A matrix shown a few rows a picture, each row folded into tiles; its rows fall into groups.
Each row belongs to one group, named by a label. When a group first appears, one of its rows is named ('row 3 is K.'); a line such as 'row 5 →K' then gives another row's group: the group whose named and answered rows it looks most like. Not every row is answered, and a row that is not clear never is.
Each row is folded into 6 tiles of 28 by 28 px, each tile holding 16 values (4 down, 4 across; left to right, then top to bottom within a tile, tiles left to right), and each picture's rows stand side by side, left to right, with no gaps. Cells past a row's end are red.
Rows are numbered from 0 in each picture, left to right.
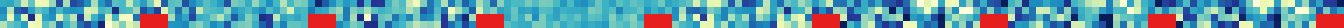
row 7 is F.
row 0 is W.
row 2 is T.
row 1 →F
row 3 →W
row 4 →W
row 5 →F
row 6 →F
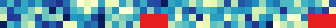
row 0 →F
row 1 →W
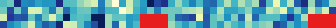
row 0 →F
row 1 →T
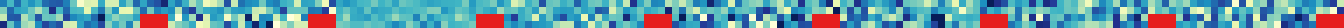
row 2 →W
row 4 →T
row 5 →F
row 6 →T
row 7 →T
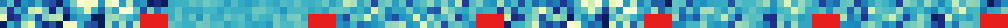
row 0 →F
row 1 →W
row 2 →T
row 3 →F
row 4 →F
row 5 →F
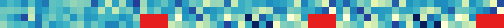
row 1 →W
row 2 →W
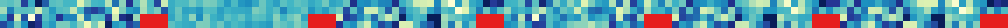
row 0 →T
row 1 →W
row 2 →F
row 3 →T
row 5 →F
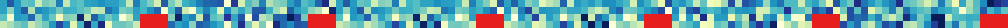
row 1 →T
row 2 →W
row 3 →W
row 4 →W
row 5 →F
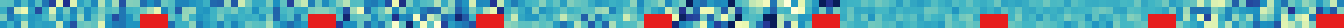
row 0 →T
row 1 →T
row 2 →T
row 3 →W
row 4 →F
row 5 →W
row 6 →W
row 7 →W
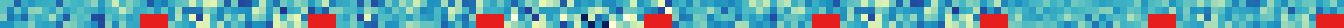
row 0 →F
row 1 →W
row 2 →T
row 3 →W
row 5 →W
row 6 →W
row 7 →W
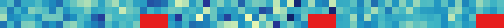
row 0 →F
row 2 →T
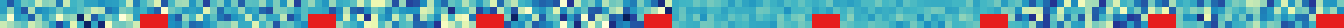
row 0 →W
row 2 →W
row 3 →T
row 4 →W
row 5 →W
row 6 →T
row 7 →T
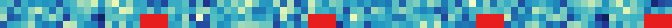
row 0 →F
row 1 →T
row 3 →F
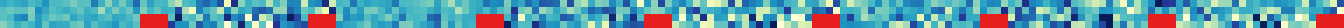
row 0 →T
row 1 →T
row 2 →F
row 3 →T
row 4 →W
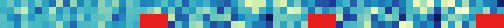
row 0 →T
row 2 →F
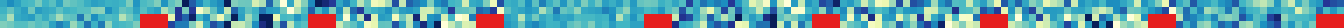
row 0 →W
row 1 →F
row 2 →W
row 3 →T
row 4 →F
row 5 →W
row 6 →W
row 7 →F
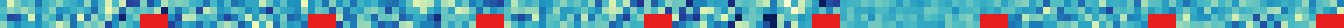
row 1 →T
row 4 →F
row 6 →T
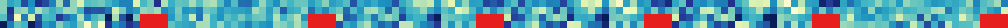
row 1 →W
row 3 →F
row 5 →W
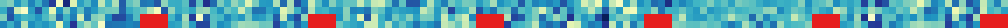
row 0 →T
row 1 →T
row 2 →W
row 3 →F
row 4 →W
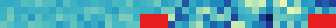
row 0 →W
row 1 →F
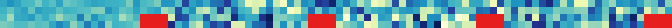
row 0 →W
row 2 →W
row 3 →T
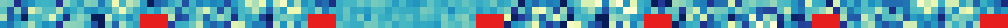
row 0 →F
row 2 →W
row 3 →F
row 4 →T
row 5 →F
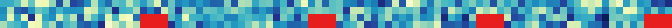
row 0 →W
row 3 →F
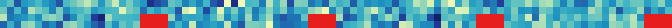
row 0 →F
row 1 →T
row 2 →F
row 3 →W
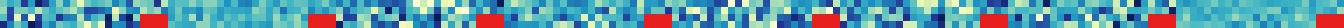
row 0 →T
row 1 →W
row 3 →T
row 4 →T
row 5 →F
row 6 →T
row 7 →W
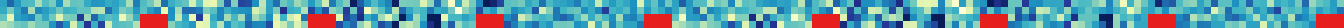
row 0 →W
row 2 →F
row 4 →W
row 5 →F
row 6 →F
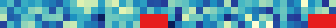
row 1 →T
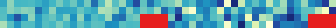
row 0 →T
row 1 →T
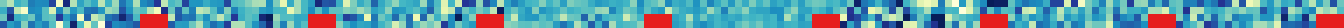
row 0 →T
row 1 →F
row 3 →W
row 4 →T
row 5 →F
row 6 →T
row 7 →T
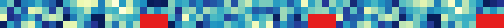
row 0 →F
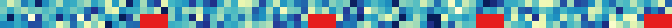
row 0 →T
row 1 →T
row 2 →F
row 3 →W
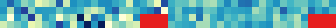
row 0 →W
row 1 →W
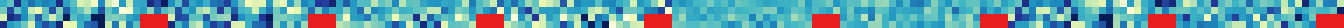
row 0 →F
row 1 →F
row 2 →W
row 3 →W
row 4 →W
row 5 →W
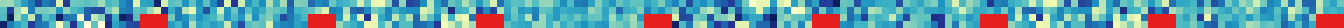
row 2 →W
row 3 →W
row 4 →F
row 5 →F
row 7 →T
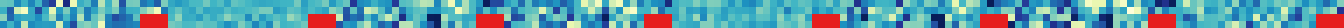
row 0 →T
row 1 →W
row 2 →F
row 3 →F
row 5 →F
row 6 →F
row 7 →T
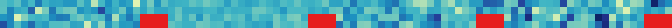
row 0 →T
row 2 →F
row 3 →F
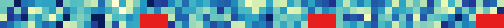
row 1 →F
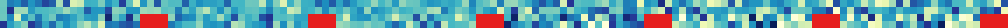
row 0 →T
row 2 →W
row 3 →T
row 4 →W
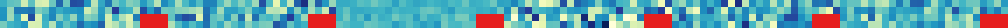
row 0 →W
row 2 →W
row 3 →W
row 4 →T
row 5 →W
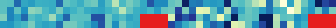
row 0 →F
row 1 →F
